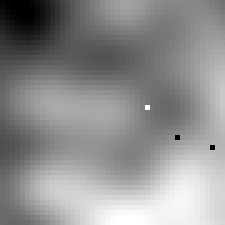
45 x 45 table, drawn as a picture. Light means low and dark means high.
Three lone cells stand out: two far higher and one far lower than their neighbours. There is an overall slope up to the top left. The top left is the ninth with the highest average. The top right is the smoothest part.
